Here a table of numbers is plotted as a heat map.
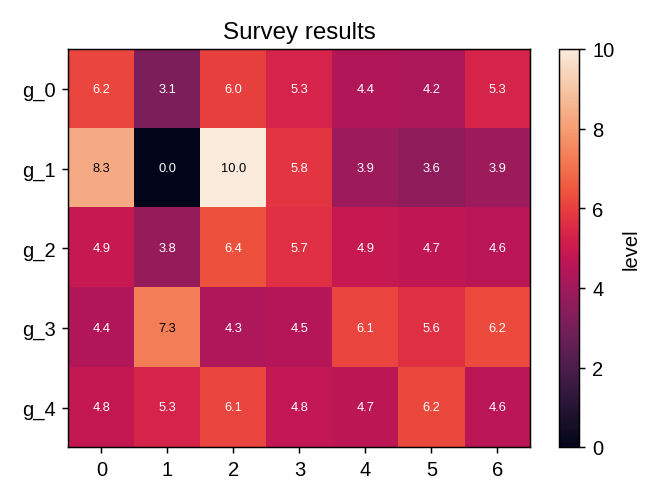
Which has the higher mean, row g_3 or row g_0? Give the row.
g_3
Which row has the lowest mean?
g_0
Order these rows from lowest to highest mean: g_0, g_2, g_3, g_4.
g_0, g_2, g_4, g_3
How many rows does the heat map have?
5
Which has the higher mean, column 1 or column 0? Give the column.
0
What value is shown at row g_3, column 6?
6.2
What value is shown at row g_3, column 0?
4.4
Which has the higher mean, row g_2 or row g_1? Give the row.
g_1
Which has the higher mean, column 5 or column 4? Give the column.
5
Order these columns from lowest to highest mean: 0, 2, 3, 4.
4, 3, 0, 2
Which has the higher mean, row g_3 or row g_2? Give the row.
g_3
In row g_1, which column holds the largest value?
2
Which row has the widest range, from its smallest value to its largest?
g_1
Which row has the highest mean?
g_3
